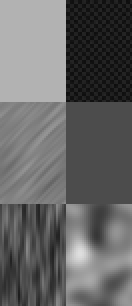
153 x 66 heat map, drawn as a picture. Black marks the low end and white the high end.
It is made of 3 by 2 panels. Panel 1,1: high, flat. Panel 1,2: very low, checkered, faint in contrast. Panel 2,1: middling, slanting up to the right, faint in contrast. Panel 2,2: low, flat. Panel 3,1: low, streaked downward. Panel 3,2: middling, smooth, strong in contrast.
